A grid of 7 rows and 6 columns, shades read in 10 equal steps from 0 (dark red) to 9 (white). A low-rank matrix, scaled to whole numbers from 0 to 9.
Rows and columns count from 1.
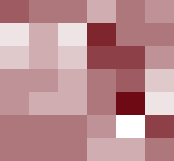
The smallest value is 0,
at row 5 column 5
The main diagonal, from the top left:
3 6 7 4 0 2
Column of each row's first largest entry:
4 1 1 6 6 5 4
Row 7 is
4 4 4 6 6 4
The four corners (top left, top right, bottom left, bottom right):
3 5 4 4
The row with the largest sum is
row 2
